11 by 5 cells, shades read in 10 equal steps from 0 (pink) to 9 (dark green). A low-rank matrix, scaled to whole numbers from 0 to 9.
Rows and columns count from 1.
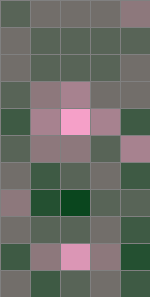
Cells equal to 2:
0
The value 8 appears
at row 8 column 2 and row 10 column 5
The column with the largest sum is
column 5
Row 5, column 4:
3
